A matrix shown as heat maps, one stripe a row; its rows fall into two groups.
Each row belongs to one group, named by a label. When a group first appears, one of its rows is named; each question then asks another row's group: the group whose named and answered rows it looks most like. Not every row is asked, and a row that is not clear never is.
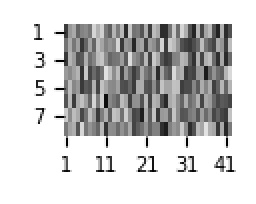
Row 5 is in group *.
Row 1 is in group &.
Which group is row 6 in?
&
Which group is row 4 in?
*
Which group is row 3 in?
&
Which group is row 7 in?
*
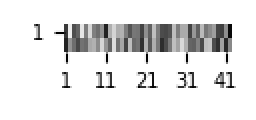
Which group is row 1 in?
&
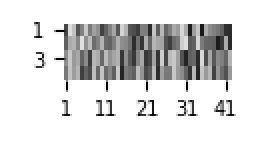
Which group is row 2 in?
&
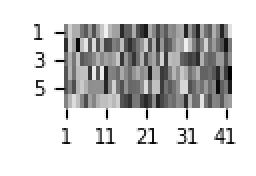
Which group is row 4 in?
&
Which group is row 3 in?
*
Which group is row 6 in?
*
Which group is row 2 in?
&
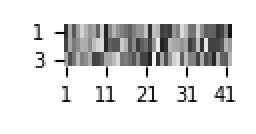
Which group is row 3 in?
*
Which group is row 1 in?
&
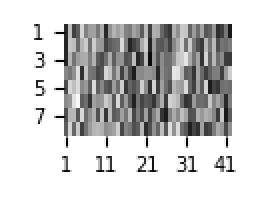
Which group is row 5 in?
&
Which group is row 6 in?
*
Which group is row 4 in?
*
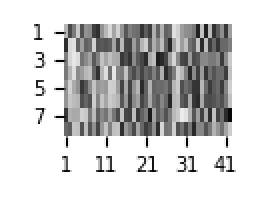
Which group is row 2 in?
&
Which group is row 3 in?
*
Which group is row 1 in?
*
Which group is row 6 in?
*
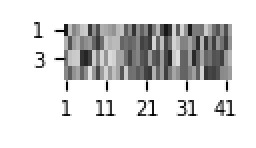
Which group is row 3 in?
*
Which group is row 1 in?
&
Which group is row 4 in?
*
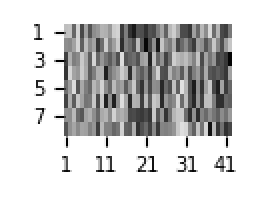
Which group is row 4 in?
&
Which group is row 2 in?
*
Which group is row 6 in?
&
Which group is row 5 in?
&
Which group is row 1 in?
*
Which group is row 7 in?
*
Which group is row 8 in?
&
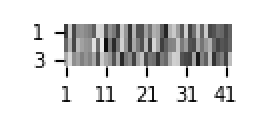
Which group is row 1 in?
&
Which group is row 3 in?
*
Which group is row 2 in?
&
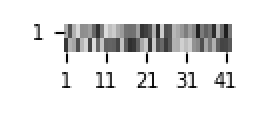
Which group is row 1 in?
*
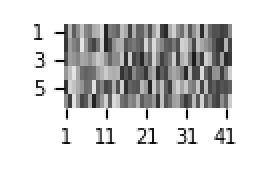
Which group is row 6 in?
*
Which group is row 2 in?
&
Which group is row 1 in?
&
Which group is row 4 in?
*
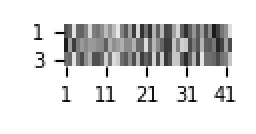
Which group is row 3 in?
*
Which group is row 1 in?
*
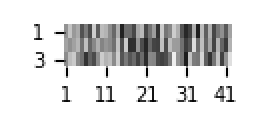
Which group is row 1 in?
*
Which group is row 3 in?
*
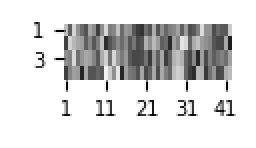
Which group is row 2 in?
&
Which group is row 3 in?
*
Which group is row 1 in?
*
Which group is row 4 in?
*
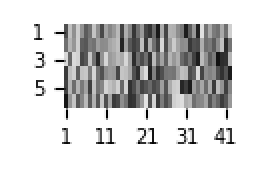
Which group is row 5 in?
*
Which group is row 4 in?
&
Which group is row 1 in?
*
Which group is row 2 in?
*
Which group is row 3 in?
*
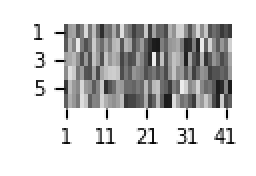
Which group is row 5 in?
&
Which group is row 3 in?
*
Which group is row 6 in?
&
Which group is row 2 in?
*
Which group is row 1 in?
&
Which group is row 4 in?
*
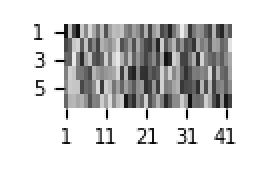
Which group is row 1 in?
&
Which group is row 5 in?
*
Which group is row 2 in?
*
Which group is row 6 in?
&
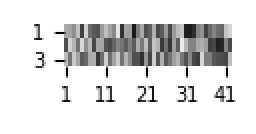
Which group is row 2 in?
&
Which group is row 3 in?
*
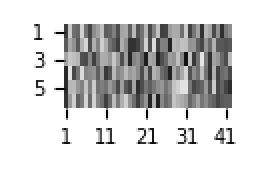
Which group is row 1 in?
&
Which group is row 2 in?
&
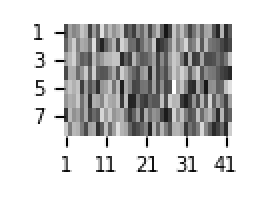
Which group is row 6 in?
*
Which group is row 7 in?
&
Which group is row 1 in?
&
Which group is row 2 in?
&
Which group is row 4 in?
&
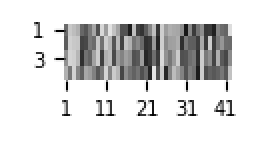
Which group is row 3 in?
*
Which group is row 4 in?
*
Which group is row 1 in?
*
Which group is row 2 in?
*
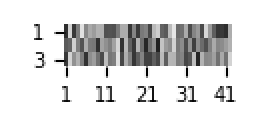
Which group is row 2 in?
*
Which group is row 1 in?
&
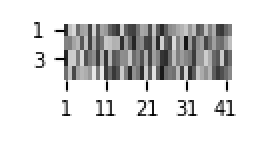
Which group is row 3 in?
&
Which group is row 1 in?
&
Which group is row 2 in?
*
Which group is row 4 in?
&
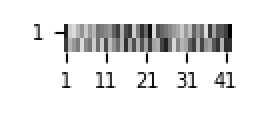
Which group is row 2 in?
&
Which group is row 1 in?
&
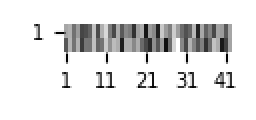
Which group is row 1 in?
*
